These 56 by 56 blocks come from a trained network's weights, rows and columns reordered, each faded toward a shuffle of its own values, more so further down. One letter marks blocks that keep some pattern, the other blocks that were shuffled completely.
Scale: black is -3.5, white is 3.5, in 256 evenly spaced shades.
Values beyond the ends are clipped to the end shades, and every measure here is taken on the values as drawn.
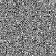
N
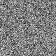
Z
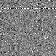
N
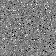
Z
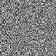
N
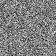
Z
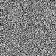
N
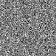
N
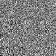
N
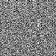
N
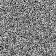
Z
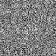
N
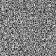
N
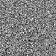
N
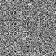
N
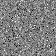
Z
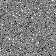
Z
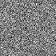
N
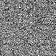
N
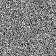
Z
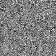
Z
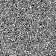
Z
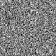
N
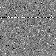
N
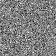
Z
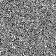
Z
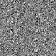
N
